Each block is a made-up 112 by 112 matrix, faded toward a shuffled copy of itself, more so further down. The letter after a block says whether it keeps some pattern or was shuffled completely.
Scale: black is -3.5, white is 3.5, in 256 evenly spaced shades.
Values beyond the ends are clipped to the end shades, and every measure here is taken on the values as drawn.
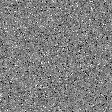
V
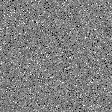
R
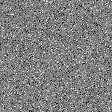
V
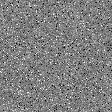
R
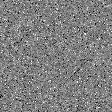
R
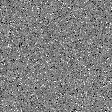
V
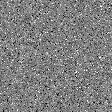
R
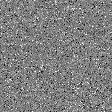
R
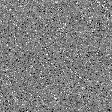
R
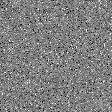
R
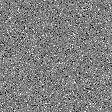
V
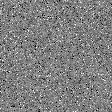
V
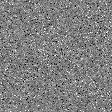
V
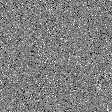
V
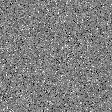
V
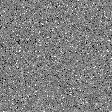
R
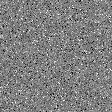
V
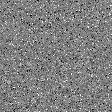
R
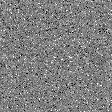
R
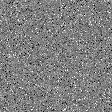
R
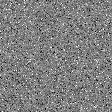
V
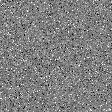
V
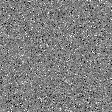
V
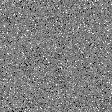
R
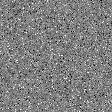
R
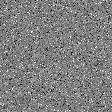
V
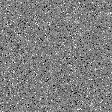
R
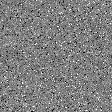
R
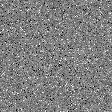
V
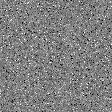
V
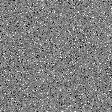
R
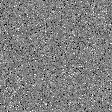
V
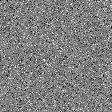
R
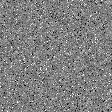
V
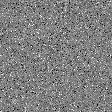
V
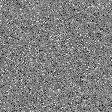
V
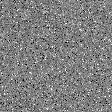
R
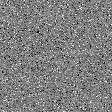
V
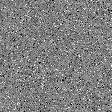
V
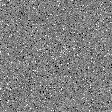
R
